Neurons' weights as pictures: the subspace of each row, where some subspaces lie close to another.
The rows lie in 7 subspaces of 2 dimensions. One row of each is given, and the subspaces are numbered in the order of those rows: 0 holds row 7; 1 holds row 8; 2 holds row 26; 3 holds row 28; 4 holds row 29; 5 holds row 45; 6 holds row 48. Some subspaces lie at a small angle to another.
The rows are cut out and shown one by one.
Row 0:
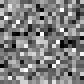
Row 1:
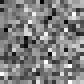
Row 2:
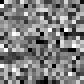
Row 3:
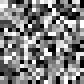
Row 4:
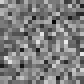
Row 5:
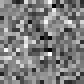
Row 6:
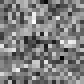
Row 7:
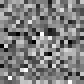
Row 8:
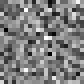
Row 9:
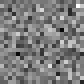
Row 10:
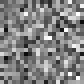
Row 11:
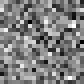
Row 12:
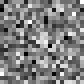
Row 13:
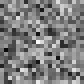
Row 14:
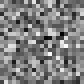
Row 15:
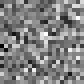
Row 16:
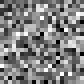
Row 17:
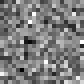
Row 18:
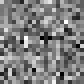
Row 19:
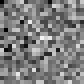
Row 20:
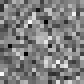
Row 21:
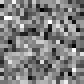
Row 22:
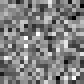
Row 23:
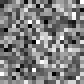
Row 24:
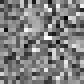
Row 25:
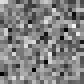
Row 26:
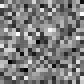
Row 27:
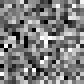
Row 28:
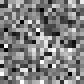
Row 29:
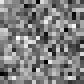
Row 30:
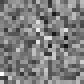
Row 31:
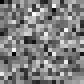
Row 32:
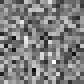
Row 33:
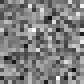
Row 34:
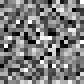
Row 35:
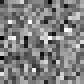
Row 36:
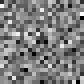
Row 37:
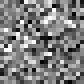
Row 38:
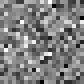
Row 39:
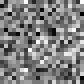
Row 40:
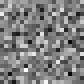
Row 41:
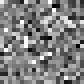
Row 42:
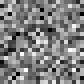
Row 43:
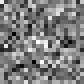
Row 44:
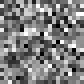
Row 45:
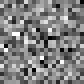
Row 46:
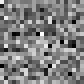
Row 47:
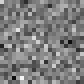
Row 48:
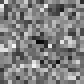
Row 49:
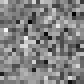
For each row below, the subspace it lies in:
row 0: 0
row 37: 3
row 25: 4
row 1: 4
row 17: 6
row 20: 6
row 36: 2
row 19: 3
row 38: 3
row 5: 3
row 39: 2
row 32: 5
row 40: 0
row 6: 6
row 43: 6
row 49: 4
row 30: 1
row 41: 3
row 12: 6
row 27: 5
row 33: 2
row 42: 2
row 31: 6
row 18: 5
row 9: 0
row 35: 5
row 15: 5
